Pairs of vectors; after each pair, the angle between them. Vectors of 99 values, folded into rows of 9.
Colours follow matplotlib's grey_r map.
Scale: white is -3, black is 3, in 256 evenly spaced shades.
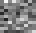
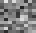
nearly parallel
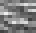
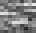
nearly parallel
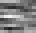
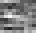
nearly parallel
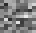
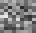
orthogonal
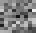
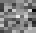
nearly opposite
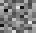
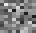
partly aligned
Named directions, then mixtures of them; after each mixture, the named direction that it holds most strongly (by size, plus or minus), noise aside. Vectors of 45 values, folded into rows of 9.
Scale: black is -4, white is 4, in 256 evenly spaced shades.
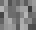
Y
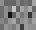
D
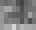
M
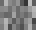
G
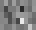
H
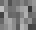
Y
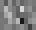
H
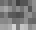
M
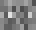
D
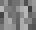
Y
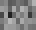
D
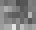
M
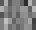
G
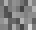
H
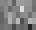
H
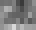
M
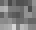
M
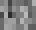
Y
